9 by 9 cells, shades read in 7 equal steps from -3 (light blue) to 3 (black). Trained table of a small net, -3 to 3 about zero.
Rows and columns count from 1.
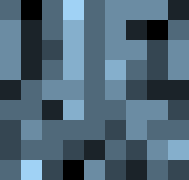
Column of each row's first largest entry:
2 8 2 2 1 3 1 5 4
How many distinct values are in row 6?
5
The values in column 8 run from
-1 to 3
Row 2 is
-1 2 0 -2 0 -1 2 3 0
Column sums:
1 5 3 -8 1 -4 2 4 2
